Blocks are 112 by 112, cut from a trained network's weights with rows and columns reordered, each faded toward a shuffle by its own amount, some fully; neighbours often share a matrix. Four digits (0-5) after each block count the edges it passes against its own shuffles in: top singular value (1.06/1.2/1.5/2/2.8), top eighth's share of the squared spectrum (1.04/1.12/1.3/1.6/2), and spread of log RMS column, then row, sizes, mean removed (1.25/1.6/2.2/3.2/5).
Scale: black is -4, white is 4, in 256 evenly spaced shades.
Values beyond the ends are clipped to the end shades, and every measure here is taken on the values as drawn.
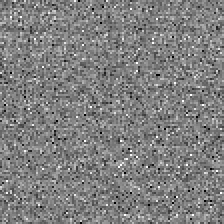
2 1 1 0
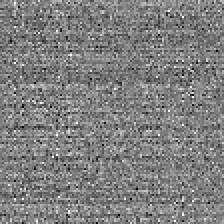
4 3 3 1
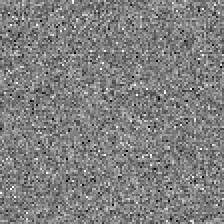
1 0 0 0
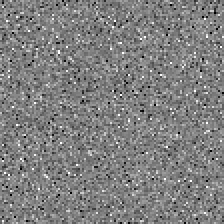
0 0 0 0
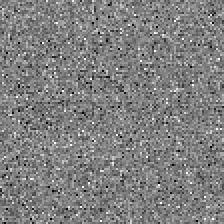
2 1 1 0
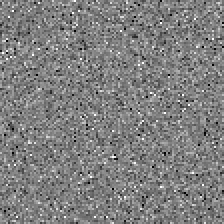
0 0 0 0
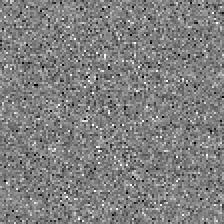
0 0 0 0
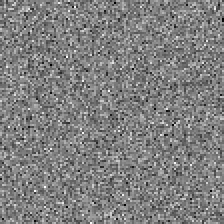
0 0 0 0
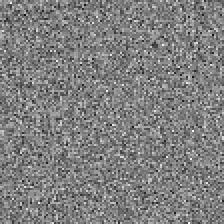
0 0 0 0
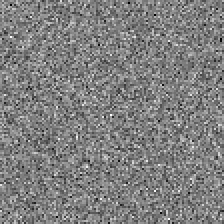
1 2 0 0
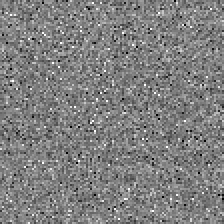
1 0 0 0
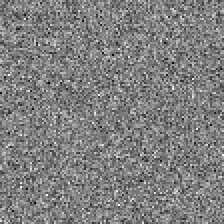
2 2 0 0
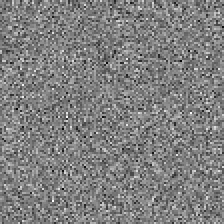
3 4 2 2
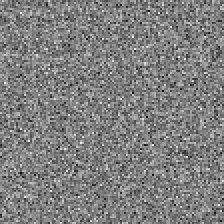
1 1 0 0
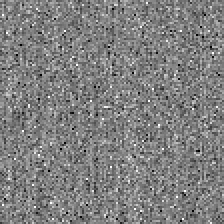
2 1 0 0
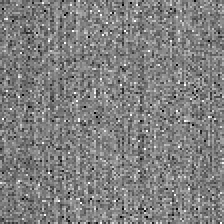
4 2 0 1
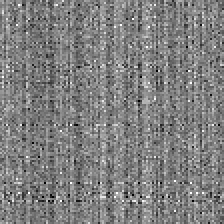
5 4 1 3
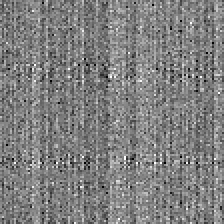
5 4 2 3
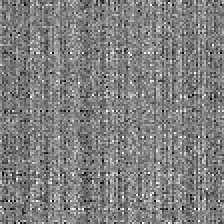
5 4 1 3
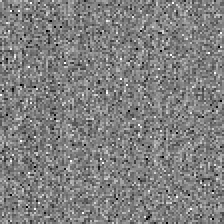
2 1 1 0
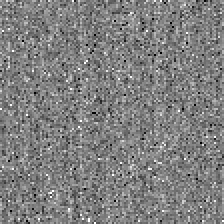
2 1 0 0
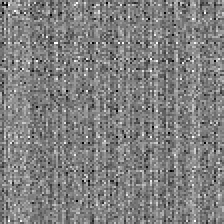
4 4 2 3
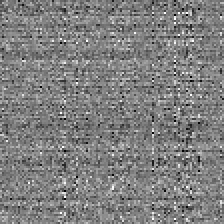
4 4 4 1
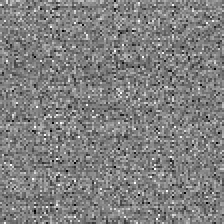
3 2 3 0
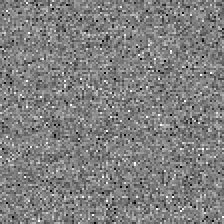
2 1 0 0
